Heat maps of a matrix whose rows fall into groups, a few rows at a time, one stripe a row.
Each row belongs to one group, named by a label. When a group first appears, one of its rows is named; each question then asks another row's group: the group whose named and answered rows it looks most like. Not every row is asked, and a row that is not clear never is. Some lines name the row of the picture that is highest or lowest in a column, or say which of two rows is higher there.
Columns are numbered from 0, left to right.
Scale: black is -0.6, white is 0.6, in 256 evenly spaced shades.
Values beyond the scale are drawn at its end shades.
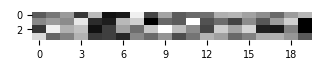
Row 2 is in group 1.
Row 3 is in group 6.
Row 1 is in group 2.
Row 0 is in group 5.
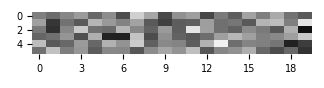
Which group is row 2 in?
2
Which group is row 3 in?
5
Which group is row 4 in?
6
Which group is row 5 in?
1
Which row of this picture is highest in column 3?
2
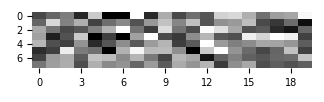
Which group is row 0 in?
5
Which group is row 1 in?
1
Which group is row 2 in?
6
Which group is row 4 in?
6
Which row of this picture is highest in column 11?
1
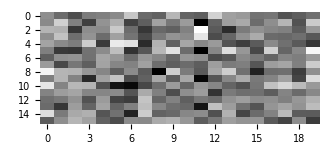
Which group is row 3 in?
1
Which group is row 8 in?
6
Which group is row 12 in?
5
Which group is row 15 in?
1
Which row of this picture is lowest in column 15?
8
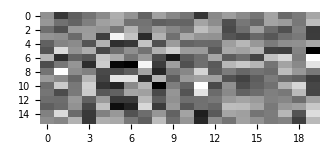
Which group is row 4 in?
5
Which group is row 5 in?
1
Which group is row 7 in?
5
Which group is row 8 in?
2
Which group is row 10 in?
2
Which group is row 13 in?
5
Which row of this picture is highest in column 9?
5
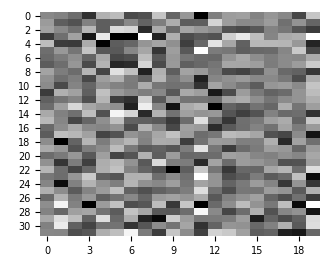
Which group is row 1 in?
6
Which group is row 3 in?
5
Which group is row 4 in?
6
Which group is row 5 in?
2
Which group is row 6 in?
5
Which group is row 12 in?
5
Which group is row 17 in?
1
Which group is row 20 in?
5
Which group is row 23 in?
2
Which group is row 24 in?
2
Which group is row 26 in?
1
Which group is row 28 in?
2
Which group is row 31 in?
6
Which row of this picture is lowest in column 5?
3
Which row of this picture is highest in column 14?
3
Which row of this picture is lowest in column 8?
29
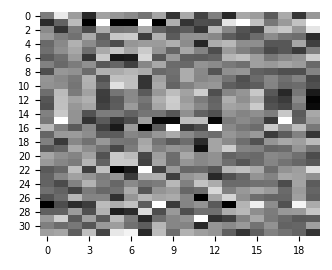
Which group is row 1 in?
5
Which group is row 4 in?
1
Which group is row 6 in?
5
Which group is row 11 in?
1
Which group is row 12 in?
1
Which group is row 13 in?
1
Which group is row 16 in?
6
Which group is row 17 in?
1
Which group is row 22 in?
5
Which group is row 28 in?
5
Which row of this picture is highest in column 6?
31
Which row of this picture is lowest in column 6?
1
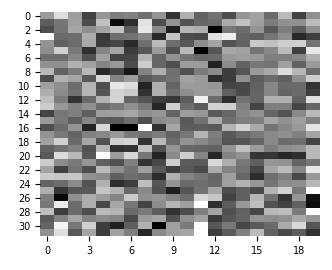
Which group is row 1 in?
5
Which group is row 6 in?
5
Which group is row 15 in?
6
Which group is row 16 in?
5
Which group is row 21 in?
6
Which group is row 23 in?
6
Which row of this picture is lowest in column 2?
12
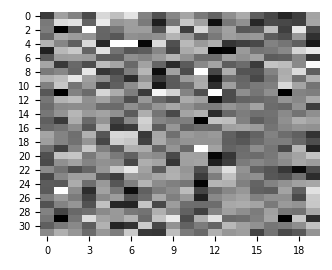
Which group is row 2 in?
2
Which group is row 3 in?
1
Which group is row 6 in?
1
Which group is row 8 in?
2
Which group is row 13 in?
1
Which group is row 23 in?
1
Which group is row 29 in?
2
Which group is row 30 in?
5
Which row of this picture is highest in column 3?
2
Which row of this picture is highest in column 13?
22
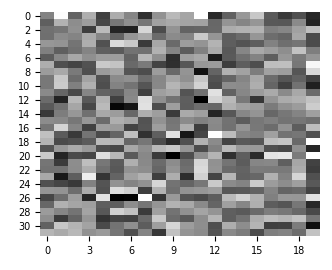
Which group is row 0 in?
1
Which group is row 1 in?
1
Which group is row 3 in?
2
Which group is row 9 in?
1
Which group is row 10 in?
1
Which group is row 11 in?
6
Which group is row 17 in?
6
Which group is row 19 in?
1
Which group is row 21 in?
2
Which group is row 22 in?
2
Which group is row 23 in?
2
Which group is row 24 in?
6
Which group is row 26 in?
5
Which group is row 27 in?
1
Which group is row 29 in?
6
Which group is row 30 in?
1
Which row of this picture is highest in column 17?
20
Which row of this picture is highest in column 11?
0
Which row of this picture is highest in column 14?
26
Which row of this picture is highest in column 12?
17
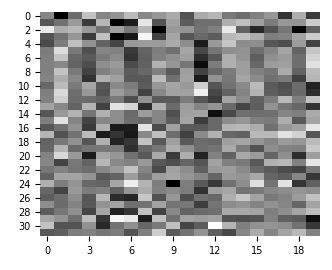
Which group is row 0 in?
2
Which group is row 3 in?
5
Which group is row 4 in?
1
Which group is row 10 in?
1
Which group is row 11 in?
1
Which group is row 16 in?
5
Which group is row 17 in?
6
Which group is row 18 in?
5
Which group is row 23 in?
1
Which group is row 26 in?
5
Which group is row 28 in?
5
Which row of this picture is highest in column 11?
11
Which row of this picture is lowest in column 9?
24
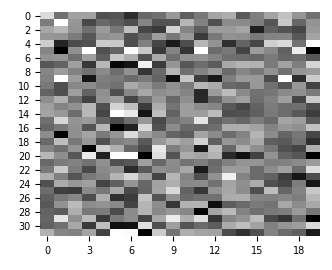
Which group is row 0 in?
6
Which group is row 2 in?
6
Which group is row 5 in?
2
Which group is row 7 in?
5
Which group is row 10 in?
2
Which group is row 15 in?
2
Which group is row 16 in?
5
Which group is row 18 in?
1
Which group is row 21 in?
5
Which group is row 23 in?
6
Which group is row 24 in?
1
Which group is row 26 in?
5
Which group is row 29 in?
1
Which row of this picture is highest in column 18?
5
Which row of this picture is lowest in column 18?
23
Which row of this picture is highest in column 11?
5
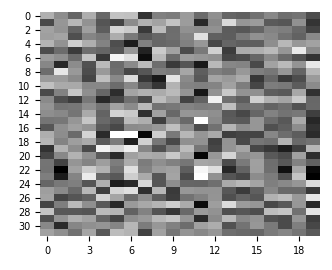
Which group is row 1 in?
1
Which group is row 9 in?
6
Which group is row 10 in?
6
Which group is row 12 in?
6
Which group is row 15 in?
2
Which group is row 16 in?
1
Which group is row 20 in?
1
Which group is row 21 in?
2
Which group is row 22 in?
2
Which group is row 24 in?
5
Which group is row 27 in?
1
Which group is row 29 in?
1
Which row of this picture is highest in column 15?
12
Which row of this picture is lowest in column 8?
9
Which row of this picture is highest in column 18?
5
